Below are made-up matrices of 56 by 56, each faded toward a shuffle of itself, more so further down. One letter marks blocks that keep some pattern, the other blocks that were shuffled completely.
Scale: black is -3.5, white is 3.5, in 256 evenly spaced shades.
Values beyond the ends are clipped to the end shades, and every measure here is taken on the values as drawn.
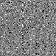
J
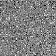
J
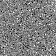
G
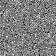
G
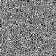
J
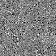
J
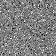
G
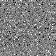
J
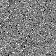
G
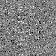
J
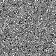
G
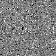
J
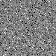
G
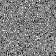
J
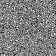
G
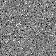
G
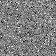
G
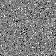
G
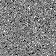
G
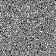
J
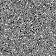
G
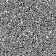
G
